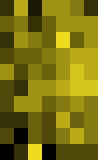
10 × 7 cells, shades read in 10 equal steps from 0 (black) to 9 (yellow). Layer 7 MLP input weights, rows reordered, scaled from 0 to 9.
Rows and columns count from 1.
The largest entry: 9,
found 2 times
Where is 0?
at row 9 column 2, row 10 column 1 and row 10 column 4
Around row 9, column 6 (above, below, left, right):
4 3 5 5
